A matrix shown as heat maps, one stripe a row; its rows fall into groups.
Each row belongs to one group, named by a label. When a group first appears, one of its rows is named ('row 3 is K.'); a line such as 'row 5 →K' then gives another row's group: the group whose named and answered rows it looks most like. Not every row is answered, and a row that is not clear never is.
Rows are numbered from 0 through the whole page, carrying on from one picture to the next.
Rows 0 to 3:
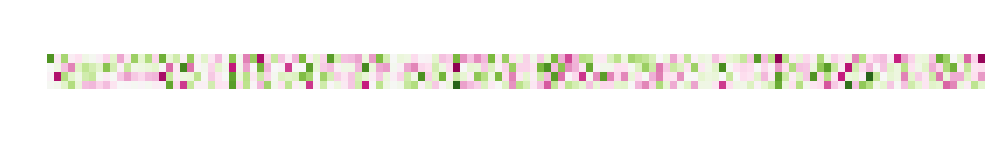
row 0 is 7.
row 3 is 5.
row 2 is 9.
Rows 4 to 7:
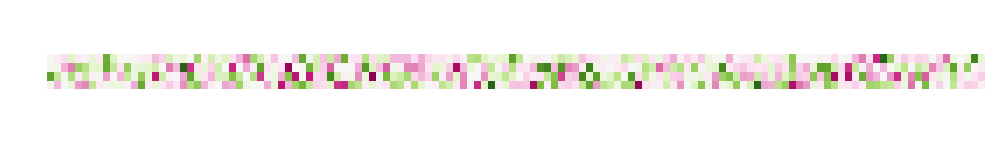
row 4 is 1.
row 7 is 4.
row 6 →7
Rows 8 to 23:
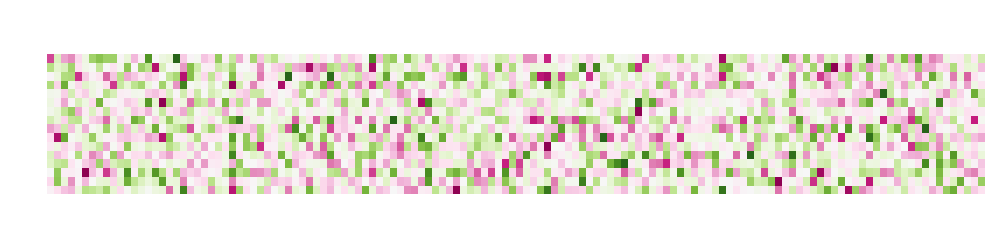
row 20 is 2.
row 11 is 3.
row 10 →5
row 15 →7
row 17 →9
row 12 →1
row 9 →7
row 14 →4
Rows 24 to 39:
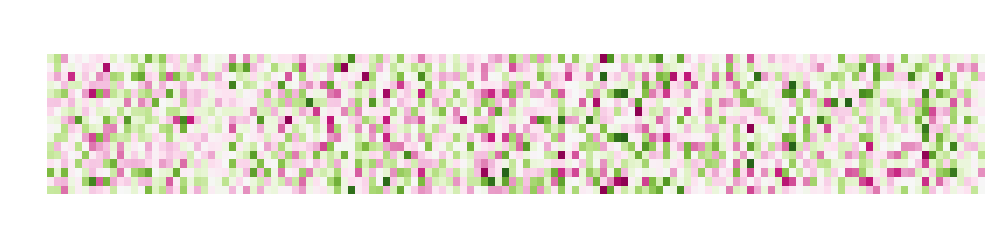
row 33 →2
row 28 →2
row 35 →7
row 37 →7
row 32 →3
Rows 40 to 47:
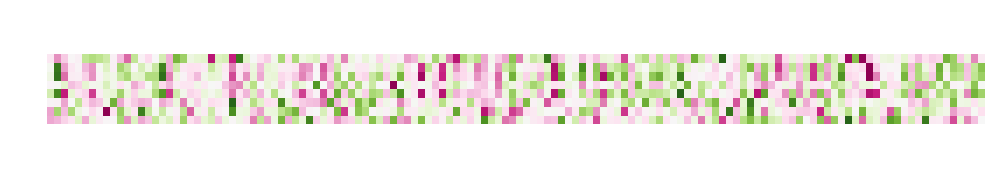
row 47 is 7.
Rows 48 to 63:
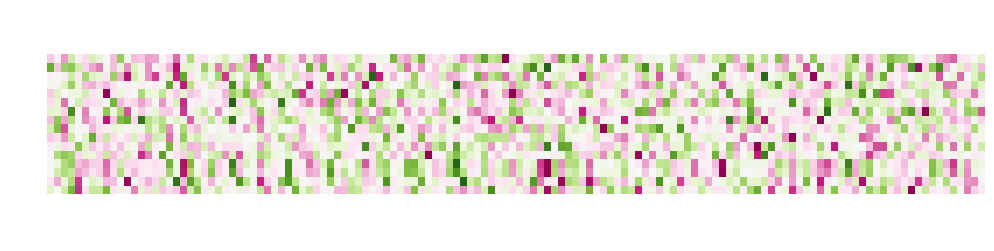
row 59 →4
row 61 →5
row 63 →4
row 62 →5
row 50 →1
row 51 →5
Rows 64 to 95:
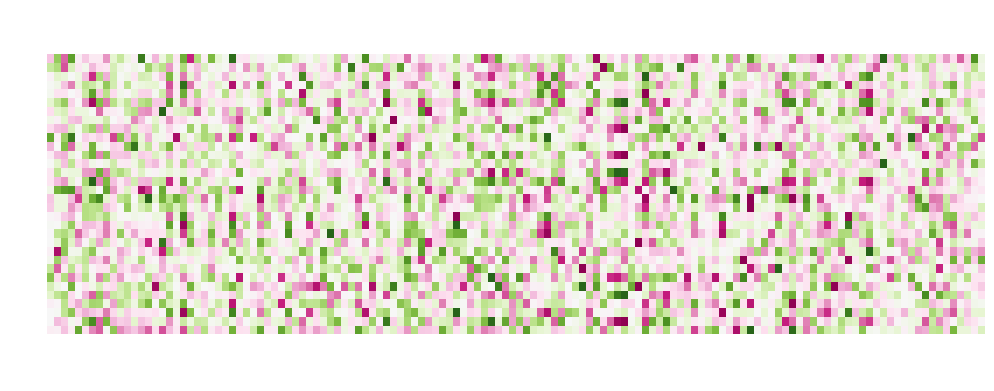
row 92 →3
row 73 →3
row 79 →4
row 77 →2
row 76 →1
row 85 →4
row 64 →1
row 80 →3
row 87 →7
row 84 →5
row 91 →2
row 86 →9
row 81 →3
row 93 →5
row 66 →2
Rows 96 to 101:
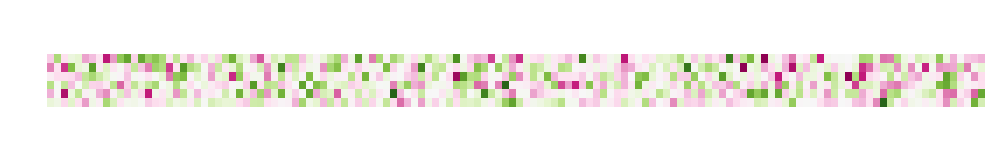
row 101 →1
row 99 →7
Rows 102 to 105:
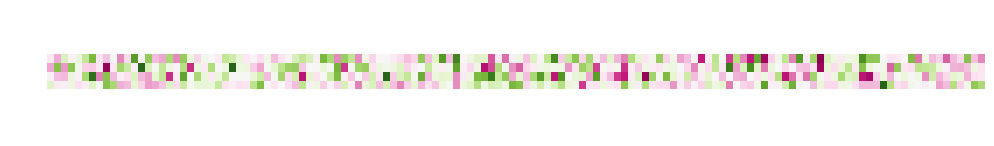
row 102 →9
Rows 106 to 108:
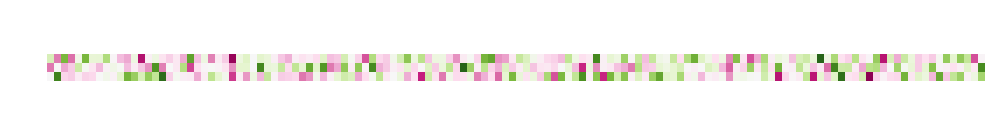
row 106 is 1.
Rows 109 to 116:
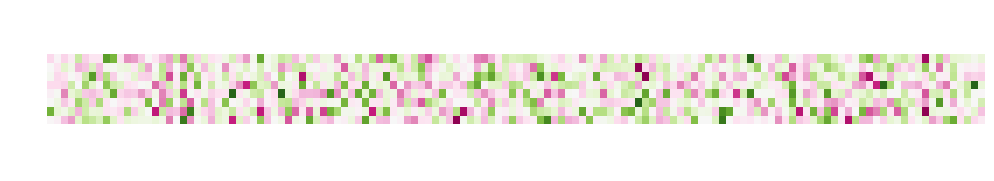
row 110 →4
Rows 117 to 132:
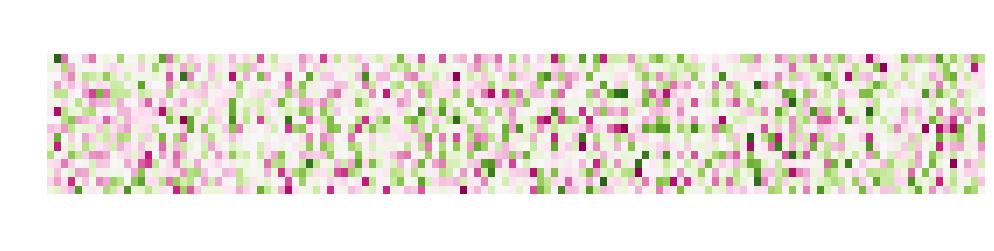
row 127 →9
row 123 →9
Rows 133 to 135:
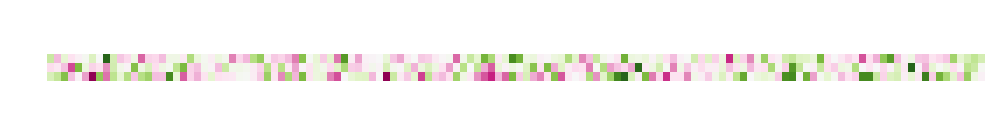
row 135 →2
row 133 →1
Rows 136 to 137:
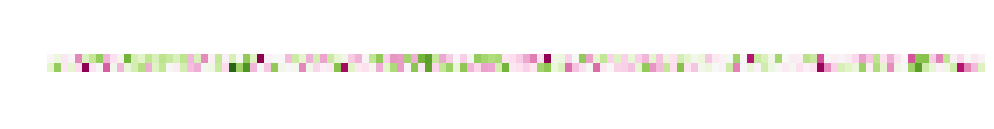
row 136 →3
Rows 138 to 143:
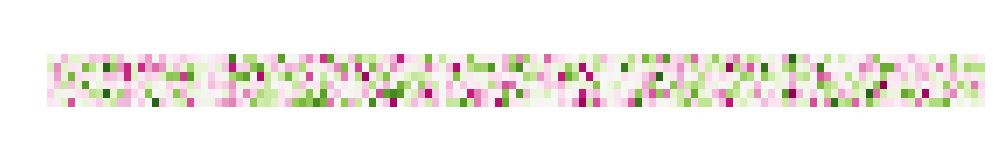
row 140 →5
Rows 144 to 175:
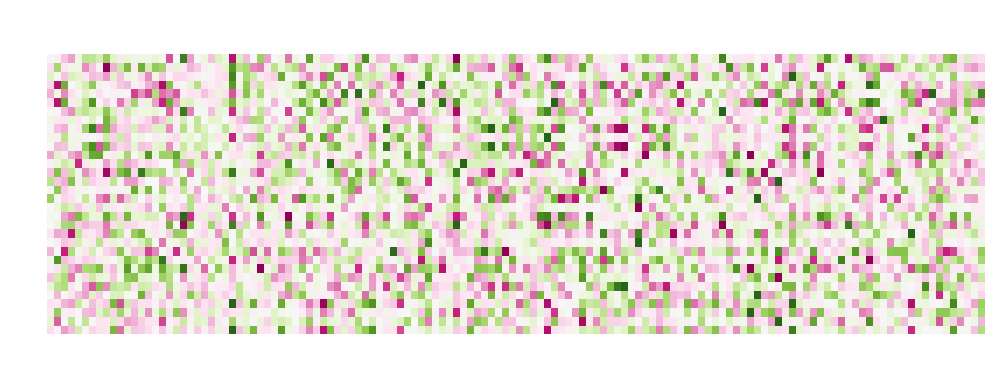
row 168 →3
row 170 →2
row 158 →9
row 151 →1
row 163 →5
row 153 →3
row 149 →9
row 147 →9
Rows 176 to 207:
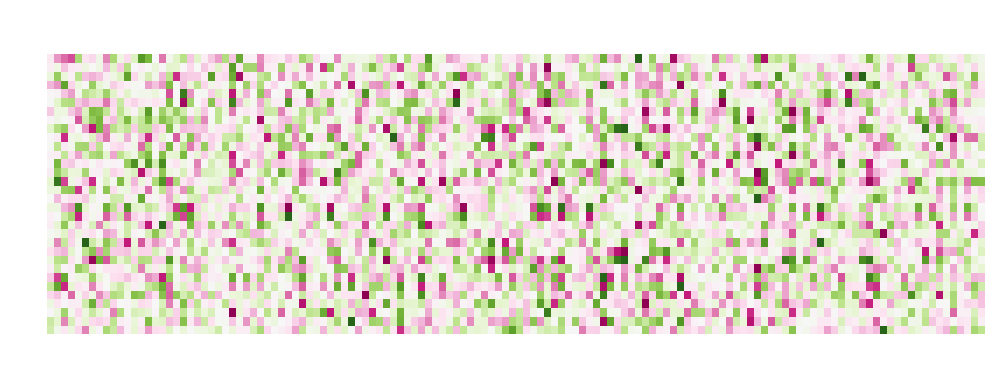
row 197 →1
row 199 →2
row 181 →5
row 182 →3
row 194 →5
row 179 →9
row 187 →3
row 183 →3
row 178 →5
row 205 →3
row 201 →9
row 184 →2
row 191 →4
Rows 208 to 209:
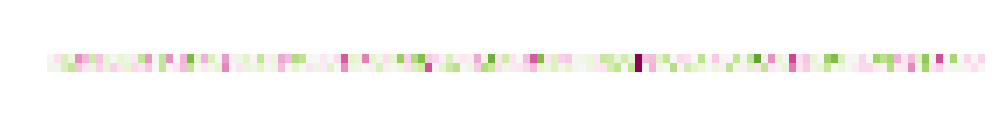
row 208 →4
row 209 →4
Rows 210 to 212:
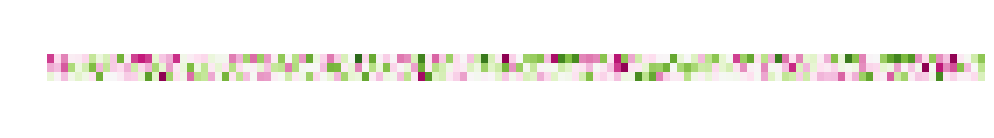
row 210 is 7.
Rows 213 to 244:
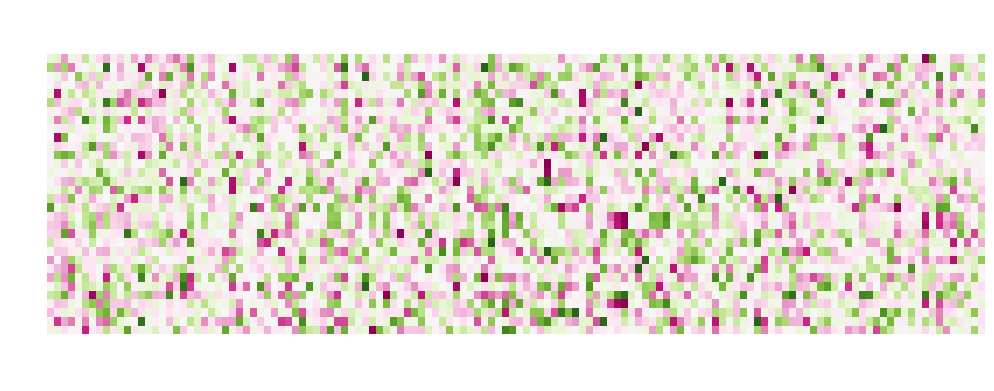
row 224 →4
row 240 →2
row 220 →1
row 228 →3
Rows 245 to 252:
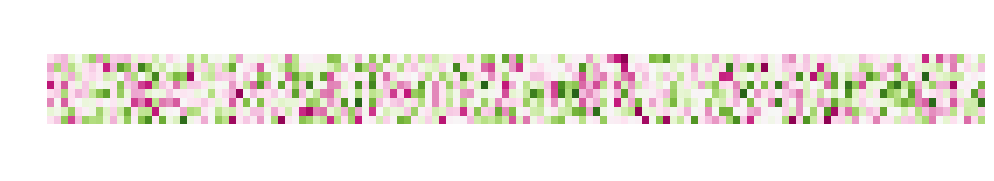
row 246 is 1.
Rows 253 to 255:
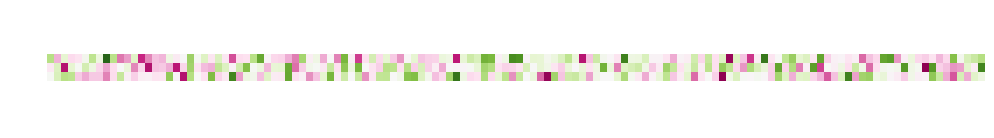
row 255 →5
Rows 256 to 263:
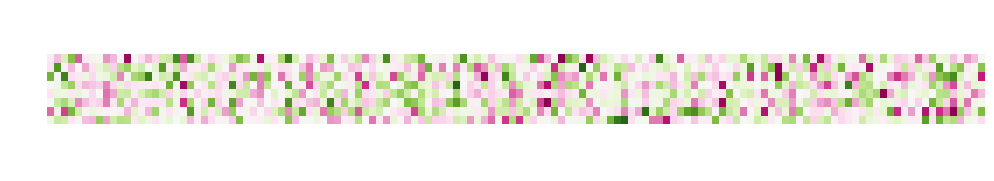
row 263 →2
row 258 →7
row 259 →5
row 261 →5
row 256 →5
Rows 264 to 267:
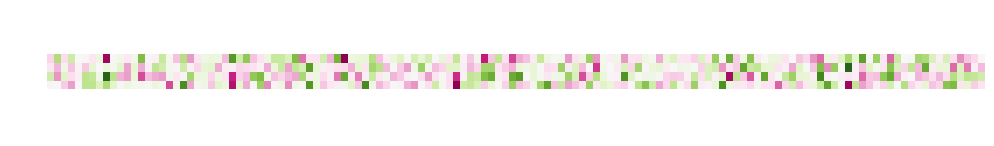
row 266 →1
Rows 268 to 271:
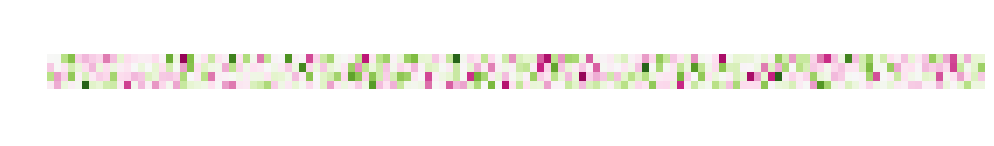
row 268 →5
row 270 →9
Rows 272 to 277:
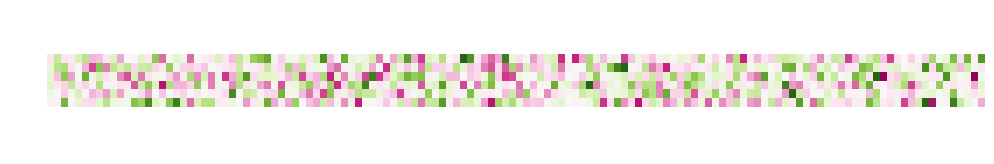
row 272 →7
